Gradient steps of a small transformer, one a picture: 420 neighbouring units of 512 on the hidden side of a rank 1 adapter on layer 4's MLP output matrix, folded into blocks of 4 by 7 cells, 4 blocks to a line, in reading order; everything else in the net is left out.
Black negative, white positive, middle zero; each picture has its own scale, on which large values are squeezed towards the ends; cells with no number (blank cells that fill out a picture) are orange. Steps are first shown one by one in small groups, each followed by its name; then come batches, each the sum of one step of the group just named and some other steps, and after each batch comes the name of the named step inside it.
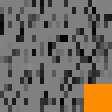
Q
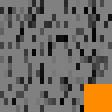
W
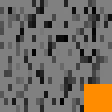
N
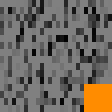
N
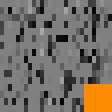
N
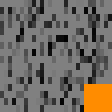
W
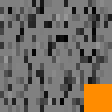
N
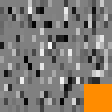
N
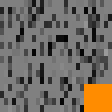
W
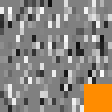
Q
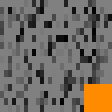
N
